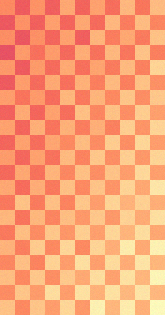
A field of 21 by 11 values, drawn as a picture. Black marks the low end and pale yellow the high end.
Values rise toward the bottom right. The top left is the ninth with the lowest average. No row or column stands out. The field is checkered.
